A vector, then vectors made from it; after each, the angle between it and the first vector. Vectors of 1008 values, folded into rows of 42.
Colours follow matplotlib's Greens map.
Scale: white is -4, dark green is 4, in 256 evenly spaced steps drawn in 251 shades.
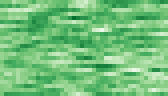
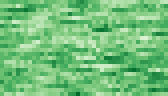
nearly opposite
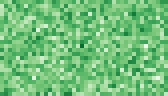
orthogonal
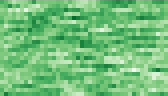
nearly parallel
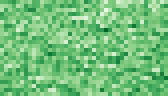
partly opposed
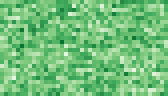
partly aligned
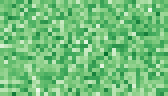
orthogonal
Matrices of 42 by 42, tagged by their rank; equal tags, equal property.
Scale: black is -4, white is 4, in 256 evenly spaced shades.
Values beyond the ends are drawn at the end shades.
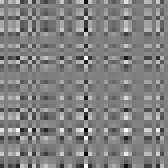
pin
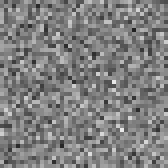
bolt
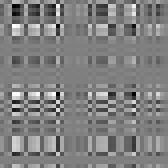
pin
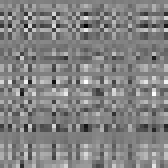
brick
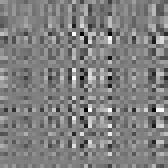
brick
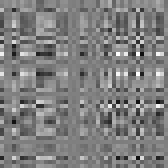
brick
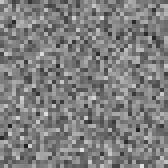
bolt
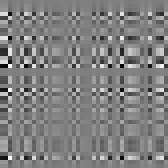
pin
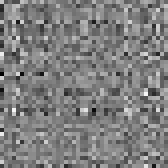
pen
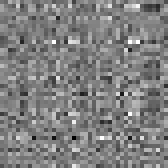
pen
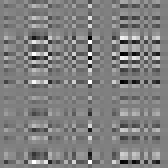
pin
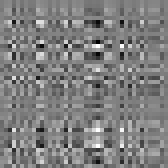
brick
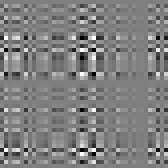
pin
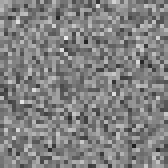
bolt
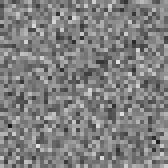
bolt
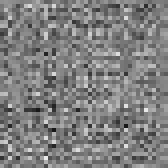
pen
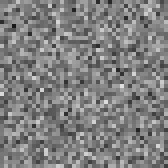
bolt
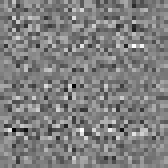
pen
